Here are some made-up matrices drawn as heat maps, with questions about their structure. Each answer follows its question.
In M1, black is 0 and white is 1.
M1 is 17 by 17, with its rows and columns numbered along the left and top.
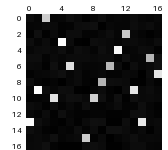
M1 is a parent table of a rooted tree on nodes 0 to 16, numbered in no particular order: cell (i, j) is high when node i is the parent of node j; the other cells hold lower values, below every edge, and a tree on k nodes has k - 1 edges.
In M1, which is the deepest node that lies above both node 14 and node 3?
10
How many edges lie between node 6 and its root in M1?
0
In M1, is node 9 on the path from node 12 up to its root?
yes
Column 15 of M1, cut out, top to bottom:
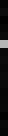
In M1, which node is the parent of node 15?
5
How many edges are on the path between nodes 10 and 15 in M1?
3
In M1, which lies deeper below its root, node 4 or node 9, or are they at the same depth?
the same depth
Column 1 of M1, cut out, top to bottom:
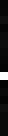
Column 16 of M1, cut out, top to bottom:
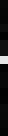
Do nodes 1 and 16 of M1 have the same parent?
no
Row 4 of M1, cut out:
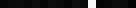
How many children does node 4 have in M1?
1
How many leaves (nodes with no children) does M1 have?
5
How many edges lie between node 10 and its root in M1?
1
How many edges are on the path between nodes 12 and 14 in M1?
4
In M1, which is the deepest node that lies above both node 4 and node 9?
10
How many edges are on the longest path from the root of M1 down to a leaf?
7
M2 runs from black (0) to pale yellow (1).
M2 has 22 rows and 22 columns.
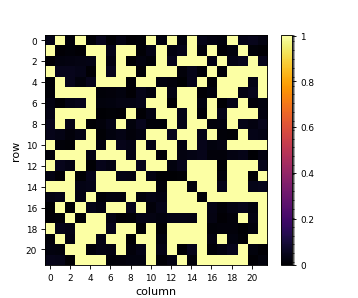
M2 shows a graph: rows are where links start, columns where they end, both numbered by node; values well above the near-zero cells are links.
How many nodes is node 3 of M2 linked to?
12
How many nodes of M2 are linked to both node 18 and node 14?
8
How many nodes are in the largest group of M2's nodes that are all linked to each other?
5
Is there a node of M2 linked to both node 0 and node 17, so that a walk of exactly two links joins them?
no
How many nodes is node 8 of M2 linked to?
7
